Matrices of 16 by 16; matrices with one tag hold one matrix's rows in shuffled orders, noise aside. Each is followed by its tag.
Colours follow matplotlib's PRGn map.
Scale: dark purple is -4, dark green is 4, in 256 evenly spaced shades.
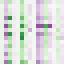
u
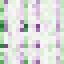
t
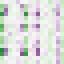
t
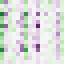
t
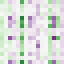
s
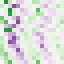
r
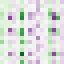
s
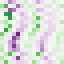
r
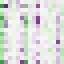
t
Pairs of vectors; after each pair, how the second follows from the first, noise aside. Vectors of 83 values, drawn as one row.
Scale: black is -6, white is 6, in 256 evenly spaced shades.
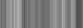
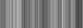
copied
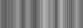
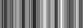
scaled up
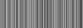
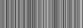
negated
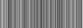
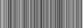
copied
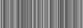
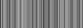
negated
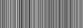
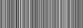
negated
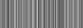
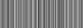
copied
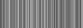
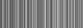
wrapped around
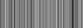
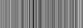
shuffled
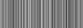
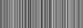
negated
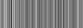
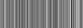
reversed
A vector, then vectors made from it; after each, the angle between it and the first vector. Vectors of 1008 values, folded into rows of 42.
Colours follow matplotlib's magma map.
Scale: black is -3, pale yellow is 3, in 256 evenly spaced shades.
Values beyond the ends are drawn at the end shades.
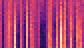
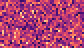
orthogonal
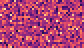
orthogonal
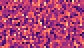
orthogonal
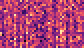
partly aligned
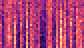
nearly parallel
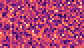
orthogonal
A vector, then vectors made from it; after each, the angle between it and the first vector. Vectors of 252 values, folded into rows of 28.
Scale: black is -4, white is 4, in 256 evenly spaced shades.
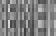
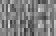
nearly parallel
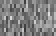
partly aligned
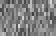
orthogonal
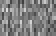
partly opposed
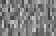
partly opposed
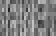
nearly opposite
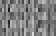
nearly opposite
